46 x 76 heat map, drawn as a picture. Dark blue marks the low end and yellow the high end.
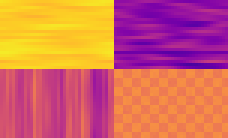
The table splits into 2 rows of 2 panels. Panel 1,1: very high, streaked across, faint in contrast. Panel 1,2: low, streaked across. Panel 2,1: middling, streaked downward. Panel 2,2: high, checkered, faint in contrast.
